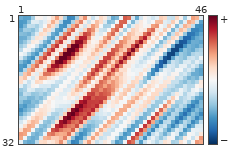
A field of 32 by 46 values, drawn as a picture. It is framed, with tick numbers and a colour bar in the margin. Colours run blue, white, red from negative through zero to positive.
Streaks slant up to the right. Neither half mirrors the other. Overall the values sit about 50% of the way up the scale.
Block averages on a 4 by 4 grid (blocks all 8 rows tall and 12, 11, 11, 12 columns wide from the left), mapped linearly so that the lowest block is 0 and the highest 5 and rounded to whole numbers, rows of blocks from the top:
1 4 4 1
3 4 3 0
1 5 3 1
3 3 2 0
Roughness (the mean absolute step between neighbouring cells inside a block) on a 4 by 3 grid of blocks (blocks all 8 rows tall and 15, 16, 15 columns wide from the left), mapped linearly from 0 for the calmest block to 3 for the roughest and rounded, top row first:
333
321
011
233
